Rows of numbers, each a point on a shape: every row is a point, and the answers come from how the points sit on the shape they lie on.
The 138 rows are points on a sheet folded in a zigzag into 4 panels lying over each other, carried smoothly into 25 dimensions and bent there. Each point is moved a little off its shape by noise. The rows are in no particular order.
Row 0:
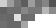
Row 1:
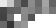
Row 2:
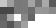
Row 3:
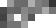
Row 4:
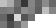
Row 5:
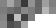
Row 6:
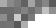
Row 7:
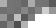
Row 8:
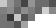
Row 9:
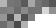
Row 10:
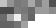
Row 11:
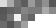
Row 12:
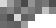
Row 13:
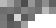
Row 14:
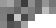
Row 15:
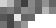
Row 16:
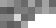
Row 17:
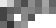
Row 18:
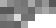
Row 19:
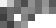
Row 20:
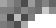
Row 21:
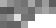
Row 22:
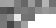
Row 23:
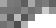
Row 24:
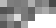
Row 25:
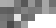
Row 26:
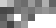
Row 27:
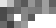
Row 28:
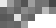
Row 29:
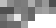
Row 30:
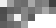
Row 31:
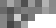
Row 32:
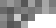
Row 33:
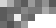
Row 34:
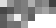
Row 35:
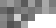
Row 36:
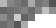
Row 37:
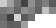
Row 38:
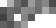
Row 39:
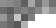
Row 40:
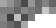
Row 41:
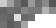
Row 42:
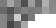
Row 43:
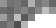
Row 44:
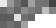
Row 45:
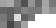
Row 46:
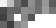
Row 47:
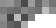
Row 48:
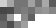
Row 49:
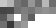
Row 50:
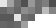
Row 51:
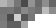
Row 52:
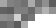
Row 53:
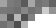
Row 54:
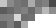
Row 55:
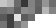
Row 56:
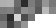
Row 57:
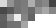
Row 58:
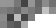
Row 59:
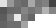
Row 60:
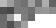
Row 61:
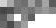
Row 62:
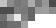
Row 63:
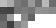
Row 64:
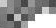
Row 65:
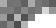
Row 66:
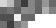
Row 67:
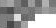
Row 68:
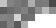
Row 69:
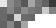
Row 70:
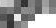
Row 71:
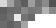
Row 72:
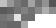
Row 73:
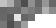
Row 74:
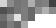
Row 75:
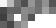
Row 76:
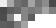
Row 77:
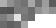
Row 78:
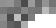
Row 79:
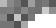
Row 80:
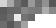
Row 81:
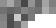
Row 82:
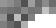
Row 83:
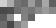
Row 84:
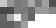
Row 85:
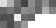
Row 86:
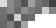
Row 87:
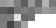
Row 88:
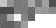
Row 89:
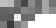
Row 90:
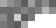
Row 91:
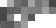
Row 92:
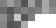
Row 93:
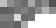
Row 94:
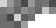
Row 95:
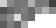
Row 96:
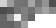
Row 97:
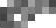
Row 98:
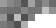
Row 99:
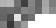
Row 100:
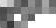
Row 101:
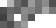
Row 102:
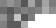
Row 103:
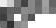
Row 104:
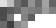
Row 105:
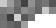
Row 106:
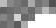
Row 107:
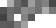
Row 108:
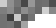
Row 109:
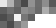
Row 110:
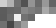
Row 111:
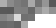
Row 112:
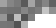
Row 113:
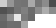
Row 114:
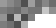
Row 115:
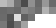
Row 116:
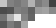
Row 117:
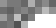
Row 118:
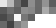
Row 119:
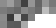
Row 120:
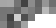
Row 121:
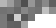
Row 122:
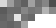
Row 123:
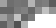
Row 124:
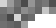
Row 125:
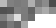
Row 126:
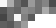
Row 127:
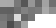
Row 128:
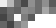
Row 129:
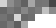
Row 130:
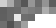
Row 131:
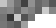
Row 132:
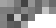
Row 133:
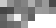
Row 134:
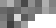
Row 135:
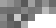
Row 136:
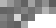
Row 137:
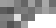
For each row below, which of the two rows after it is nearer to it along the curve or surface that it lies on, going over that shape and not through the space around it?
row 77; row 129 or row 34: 34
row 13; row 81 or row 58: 58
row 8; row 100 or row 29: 100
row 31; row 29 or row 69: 29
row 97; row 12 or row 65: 12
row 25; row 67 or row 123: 67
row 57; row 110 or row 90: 90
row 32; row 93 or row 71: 93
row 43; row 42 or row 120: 42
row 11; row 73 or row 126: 73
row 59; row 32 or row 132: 132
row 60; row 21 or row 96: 21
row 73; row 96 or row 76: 76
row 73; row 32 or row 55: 55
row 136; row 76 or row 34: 34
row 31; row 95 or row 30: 95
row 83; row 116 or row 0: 116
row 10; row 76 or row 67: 67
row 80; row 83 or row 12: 12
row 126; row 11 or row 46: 46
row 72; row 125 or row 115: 125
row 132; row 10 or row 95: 95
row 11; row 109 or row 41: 41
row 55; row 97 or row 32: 97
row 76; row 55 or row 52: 55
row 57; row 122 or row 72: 72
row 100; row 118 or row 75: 75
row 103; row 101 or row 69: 101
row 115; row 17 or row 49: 17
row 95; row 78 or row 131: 78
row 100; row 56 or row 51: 51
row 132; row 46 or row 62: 46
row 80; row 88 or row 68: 68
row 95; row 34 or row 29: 34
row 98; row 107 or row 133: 133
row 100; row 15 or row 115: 115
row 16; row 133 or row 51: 133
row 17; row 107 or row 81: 107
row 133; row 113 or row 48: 48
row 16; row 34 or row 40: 34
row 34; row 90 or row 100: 90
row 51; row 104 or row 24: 104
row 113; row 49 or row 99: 49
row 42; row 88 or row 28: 88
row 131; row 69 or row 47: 69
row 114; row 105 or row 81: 81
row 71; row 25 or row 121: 121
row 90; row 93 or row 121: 93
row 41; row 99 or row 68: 99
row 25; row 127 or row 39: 127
